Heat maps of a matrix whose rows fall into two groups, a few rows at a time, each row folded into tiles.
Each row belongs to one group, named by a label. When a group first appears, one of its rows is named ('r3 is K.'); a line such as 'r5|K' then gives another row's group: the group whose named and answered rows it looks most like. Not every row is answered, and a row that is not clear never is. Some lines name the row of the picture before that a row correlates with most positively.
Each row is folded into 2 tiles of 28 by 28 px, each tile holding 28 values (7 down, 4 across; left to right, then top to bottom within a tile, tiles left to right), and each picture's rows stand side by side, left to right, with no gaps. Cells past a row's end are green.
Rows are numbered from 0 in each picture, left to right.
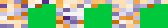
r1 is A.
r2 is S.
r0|S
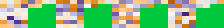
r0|A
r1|A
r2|S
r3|S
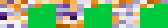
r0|S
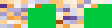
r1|A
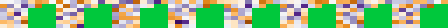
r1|S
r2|S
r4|A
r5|A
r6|A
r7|S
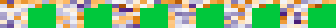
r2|S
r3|A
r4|S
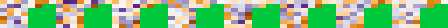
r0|A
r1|S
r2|A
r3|S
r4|A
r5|A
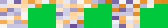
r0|S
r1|S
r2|S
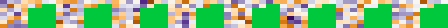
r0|S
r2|A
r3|A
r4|S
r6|S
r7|S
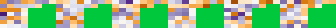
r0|S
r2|S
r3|S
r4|A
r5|S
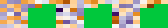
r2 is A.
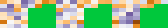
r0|A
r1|S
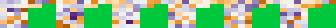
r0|S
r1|A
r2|A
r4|A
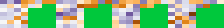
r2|A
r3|S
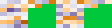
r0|S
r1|S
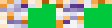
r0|A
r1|A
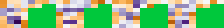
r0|A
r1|A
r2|A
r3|A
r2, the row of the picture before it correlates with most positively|1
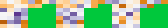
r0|A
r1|A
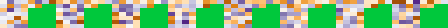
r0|S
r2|A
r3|A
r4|S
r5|S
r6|A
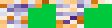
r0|A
